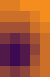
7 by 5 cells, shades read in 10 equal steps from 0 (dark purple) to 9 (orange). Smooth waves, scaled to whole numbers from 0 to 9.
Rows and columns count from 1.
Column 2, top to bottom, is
8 7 5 2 0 0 3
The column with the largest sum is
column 5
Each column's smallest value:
1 0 1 4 7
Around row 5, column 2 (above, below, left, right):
2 0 1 1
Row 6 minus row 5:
0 0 0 1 0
